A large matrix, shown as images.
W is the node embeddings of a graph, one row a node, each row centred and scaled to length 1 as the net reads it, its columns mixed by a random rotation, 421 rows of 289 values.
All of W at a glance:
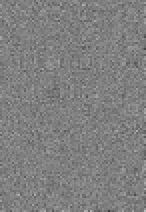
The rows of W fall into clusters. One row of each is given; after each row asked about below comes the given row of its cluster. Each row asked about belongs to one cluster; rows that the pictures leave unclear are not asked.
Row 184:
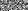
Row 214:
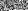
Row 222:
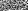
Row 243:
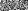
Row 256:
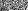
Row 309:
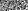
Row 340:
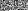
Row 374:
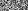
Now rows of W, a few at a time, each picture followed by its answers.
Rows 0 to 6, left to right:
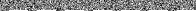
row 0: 309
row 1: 214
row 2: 256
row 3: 374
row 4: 340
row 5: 184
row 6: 222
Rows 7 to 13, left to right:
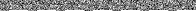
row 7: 184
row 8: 184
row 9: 184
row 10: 243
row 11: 243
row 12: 340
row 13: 243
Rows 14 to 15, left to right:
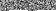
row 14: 309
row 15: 340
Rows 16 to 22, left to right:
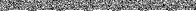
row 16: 309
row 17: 243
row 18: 340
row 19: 214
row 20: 222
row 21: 222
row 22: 222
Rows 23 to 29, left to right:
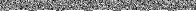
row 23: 374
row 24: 243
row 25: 222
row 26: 214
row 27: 243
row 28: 184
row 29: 222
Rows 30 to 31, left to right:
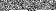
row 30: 184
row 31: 214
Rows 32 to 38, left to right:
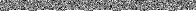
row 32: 243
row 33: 243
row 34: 184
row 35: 374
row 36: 243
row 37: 340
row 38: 309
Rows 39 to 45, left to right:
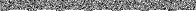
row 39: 309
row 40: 214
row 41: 214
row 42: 184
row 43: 184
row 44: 243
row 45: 256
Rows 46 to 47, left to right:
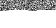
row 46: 222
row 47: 340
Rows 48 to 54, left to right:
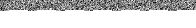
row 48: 256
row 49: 222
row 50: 374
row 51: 374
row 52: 214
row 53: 374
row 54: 256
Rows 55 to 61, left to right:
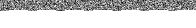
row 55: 222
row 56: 184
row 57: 243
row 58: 340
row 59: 309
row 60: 340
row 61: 309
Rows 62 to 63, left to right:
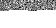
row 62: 256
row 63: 243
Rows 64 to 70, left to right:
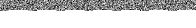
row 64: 222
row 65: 374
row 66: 374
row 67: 340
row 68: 340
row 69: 214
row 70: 184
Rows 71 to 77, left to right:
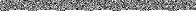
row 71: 243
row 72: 184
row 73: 374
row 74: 374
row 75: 243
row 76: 184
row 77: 184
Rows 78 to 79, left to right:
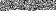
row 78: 243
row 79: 222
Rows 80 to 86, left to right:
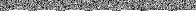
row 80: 214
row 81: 309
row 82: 214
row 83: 243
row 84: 374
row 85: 256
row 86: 340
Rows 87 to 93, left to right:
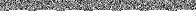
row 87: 374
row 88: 309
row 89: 243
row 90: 256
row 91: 184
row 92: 222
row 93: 214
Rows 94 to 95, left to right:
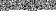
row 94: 214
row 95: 214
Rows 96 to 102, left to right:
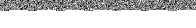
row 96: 374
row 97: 309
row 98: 214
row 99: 214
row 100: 340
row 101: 243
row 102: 184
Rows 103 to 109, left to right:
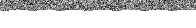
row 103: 243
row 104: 184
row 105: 340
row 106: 222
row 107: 214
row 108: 243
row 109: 340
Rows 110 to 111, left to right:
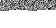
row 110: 243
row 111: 374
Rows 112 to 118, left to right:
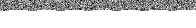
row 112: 340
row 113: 214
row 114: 243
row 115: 222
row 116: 243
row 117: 256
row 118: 309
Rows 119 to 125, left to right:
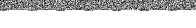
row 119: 340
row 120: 340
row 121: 243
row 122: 340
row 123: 309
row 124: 256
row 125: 340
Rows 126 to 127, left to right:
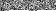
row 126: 256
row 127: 340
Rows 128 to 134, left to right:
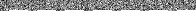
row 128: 214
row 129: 340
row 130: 256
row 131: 256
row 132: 340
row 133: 340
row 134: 374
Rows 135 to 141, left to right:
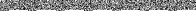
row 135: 243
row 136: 214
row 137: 214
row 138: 214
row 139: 222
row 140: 374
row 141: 309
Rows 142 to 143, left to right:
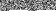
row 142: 309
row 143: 184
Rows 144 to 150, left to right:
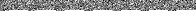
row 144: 340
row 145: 222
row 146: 214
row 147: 243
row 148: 340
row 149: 243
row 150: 222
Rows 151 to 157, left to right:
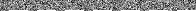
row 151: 256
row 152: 184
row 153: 214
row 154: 256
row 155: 256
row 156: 340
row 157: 374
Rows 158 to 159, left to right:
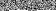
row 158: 374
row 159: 222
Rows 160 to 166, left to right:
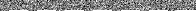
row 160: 184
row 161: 243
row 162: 222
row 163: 214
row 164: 340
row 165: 374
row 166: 222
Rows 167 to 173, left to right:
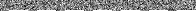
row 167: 214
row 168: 184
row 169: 256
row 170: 214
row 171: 374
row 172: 184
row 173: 256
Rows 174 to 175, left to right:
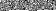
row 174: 243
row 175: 243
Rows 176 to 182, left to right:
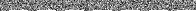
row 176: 184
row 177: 184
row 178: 214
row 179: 256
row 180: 309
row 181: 184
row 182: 222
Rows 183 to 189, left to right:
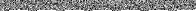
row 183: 374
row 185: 374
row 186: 222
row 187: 222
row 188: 243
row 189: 214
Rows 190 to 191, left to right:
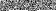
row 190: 243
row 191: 184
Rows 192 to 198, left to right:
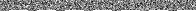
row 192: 184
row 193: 184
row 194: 243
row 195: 184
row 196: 340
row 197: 374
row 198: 243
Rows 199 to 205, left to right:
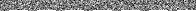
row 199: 340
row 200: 184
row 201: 222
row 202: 340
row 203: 184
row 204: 184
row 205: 374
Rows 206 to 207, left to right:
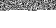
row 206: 340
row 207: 374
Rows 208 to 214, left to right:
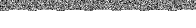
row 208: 214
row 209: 214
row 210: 243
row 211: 309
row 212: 184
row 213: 340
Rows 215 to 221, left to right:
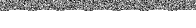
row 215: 243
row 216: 222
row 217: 222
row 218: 309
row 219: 184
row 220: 214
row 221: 340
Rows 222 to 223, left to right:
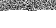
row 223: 214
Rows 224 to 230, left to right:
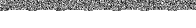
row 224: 222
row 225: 309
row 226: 256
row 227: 374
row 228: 309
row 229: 309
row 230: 184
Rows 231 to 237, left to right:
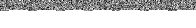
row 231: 214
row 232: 256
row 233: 374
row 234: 374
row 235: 222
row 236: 374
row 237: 256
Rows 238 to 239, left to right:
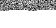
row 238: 340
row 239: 222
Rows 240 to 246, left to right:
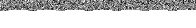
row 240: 222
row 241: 243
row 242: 184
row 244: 309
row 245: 184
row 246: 374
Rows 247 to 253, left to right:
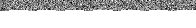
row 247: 256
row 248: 374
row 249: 374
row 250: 214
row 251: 243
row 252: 374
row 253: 222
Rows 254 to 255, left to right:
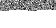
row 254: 243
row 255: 214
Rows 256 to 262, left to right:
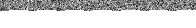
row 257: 243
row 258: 256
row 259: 222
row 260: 214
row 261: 184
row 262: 214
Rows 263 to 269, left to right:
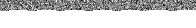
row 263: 184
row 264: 214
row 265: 243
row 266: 243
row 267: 243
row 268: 222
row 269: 309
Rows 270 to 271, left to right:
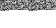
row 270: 340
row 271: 340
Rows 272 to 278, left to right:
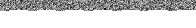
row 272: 374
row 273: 184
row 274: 340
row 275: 374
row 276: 340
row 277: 222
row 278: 256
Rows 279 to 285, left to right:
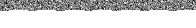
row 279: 214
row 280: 309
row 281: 243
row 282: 309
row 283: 340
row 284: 256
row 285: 243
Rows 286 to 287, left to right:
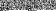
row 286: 222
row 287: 214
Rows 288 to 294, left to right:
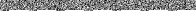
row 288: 243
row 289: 374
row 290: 256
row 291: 374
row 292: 340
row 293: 309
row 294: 340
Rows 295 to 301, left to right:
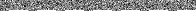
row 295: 214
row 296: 309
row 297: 374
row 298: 340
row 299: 340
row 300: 214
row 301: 243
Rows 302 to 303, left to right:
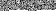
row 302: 374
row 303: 214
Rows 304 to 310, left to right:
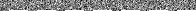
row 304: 256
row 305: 340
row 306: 243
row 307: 214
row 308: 256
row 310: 374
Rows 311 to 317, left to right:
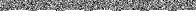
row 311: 222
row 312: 184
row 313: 214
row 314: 309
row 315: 374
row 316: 256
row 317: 243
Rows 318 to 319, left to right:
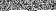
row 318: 184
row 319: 214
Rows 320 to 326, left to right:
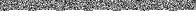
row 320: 340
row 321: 222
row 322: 309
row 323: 214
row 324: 243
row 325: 340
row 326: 243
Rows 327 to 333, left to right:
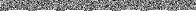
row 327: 222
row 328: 309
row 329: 256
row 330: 222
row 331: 214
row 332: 309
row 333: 184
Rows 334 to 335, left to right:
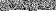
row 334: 243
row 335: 256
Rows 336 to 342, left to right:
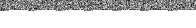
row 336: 256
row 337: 222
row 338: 340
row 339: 340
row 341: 256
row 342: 340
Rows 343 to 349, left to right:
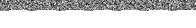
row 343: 184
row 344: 340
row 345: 340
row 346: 184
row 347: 184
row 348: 214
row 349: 340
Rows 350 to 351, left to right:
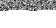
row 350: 222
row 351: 309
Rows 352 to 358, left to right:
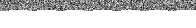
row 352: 184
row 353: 374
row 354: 184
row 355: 374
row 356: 243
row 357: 222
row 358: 222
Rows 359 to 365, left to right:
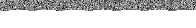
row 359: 243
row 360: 309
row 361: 222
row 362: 374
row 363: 256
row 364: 222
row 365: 256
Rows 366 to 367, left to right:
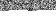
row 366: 184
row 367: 256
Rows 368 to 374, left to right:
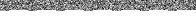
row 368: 184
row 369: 340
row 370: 184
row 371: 309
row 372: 184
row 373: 214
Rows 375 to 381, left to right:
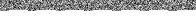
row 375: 309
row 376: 222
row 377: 340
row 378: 222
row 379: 184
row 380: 184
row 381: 243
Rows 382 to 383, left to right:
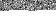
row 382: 256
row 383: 309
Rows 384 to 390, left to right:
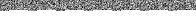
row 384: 340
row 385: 184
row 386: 256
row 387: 340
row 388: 340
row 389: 340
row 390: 340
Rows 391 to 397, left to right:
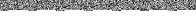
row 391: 340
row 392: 309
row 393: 214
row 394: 214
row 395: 374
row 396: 256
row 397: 374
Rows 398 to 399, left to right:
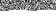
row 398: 309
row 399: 184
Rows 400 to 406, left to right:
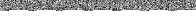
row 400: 374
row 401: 243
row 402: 222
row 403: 256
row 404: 256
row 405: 374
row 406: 340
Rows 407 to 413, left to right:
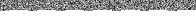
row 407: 340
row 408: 340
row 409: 184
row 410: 214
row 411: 214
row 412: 309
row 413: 374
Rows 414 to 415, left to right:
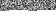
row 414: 340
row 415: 374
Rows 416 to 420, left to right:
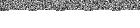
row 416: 256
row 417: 340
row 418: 222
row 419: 309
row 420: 222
